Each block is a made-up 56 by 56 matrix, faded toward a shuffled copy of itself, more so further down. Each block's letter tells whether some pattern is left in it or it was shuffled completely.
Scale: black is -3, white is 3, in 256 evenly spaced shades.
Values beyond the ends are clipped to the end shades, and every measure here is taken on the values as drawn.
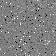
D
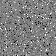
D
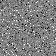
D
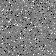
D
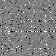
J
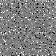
J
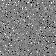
D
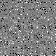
J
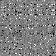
J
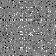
J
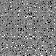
J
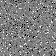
D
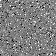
D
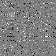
J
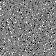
D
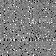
J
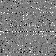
J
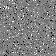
D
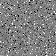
D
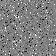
D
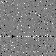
J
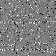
J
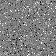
D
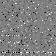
J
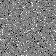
D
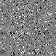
J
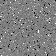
D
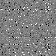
J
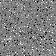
D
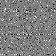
J
